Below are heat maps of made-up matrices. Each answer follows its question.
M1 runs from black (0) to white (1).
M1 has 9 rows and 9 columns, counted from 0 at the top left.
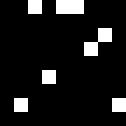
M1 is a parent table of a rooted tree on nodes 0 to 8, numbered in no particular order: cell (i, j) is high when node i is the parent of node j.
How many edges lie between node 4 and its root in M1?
1
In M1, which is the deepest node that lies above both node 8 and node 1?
7
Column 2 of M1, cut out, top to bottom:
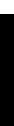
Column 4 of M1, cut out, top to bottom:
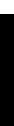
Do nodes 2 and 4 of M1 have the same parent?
yes
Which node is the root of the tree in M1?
0
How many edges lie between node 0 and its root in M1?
0
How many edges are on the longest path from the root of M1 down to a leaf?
3
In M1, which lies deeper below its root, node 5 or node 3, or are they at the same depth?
node 3
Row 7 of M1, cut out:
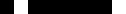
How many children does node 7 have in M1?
2
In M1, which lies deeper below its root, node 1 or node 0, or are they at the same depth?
node 1
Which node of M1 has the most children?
0
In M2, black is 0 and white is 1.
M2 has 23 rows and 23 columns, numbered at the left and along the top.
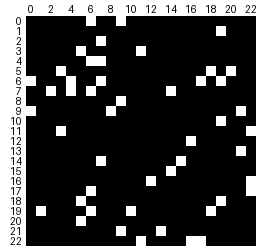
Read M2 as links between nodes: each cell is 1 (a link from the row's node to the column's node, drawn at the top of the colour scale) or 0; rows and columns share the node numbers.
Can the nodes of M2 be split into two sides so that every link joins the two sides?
no
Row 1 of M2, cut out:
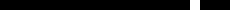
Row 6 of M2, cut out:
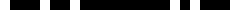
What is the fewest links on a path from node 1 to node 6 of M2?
2
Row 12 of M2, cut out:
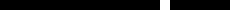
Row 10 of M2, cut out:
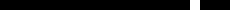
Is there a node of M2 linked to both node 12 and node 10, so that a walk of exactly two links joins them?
no
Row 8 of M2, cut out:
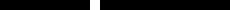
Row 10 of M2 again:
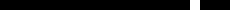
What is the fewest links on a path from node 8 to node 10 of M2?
5
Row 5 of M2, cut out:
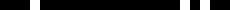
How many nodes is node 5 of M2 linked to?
3
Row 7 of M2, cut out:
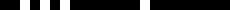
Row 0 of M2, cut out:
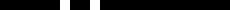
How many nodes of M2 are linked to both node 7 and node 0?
1
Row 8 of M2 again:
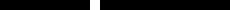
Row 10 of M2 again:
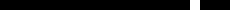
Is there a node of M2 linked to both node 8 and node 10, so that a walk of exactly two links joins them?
no
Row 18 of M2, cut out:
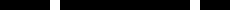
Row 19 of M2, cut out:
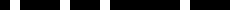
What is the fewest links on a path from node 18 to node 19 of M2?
1
